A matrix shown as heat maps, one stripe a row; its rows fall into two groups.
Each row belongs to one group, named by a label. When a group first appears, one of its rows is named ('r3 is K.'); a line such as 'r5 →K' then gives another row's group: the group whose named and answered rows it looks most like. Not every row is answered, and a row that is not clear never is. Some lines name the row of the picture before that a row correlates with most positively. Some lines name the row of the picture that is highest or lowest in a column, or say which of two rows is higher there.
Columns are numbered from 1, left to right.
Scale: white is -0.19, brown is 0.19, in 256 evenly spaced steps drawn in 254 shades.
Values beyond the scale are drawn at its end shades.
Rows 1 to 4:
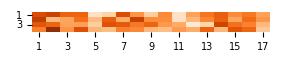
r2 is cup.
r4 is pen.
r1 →pen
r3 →cup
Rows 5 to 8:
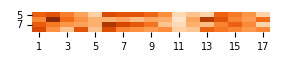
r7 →cup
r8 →cup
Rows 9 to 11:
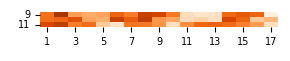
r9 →cup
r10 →cup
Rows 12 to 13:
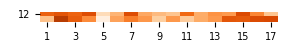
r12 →pen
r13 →pen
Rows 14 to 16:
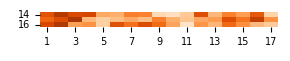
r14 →pen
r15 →pen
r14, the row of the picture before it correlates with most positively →12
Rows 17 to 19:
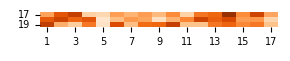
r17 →pen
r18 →pen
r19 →cup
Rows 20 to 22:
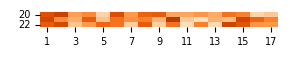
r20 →cup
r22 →cup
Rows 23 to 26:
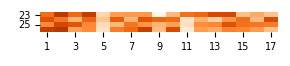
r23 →pen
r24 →cup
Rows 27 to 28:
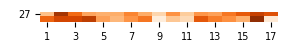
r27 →pen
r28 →pen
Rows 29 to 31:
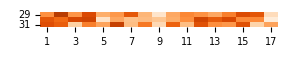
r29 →pen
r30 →pen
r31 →cup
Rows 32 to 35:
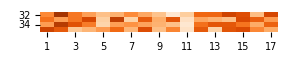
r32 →pen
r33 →cup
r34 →pen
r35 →cup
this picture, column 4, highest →33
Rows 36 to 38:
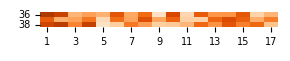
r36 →cup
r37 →cup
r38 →pen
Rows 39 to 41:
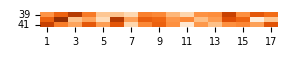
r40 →cup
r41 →cup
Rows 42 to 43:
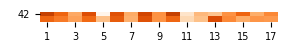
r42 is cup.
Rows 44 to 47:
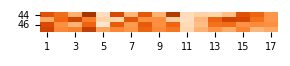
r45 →pen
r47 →cup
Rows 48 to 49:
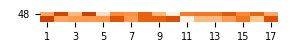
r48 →pen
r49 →cup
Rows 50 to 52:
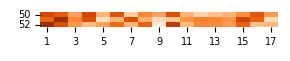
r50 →cup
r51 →pen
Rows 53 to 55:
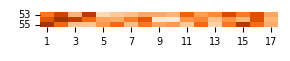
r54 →pen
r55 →cup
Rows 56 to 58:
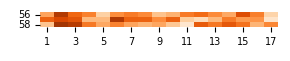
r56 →pen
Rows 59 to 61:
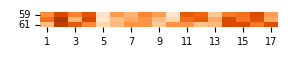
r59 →pen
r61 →pen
